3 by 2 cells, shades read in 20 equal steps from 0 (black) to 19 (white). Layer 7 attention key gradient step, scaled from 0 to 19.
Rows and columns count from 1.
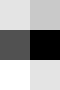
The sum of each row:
32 6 36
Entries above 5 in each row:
2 1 2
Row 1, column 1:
17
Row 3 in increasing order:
17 19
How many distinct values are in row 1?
2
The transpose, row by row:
17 6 19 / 15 0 17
